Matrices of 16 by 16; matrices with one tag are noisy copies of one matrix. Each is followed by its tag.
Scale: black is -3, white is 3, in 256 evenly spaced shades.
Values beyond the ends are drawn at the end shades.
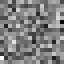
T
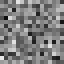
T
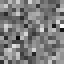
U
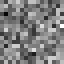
U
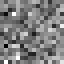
U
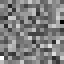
T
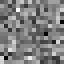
T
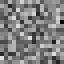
T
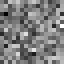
U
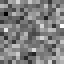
U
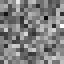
U
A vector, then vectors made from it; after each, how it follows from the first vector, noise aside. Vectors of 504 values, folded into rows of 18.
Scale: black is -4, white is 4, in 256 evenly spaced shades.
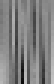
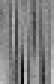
copied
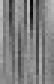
reversed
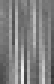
negated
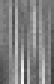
negated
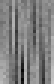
copied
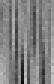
copied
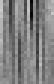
reversed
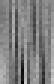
copied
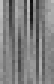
reversed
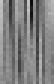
reversed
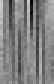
reversed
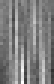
negated
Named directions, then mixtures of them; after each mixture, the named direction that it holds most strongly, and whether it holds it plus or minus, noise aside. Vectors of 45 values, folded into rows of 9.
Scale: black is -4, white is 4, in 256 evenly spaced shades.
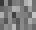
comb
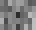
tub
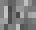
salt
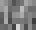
tub, minus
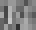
salt, minus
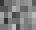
comb, plus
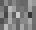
salt, minus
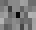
tub, plus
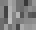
salt, minus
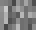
salt, plus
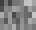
comb, plus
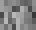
comb, minus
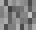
comb, minus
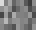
comb, minus
